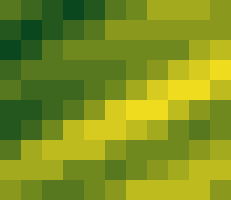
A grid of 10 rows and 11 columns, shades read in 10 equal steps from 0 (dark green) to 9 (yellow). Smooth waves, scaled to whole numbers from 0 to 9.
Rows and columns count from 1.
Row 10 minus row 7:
4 2 -1 -4 -4 -3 0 1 3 4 1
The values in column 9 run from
4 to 9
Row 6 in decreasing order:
9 9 8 7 5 5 4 3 2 1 1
